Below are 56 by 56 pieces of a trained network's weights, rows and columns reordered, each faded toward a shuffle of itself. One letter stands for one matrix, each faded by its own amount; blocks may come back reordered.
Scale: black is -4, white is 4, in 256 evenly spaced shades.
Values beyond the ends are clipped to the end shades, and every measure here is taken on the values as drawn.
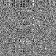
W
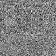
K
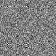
W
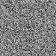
K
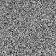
K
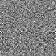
W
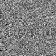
W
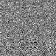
W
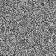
K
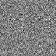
W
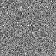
W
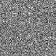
W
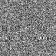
K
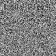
K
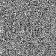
K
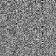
W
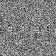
K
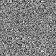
W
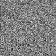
K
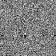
K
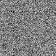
K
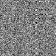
W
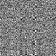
W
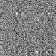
W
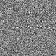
K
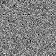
K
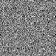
W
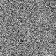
K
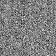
K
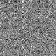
W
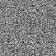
W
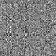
W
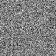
K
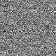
W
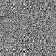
W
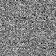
K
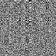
W
